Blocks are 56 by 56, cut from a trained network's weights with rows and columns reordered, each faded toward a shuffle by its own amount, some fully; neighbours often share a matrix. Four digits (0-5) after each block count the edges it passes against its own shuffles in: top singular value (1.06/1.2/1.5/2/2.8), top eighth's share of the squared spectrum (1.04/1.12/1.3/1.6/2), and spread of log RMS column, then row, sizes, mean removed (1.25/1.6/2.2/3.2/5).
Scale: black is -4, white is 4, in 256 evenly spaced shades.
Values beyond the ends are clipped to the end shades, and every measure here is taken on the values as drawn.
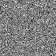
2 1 0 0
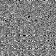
3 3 0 3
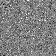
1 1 0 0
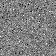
0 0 0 0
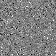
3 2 0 1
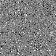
2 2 0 1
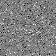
2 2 0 1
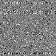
3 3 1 2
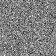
0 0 0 0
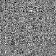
3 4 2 2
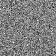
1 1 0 0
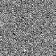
3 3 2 1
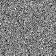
0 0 0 0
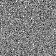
0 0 0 0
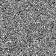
0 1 0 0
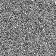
0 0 0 0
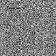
3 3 1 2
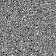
2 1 0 0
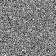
0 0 0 0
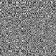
4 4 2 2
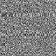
4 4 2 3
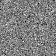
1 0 0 0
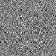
4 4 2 2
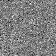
1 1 0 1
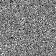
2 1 0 1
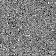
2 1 0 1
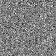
2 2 0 1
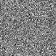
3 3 1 1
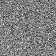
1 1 0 0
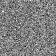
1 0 0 0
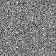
2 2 1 1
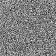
2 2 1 1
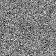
0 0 0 0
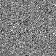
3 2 0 1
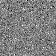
1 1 0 0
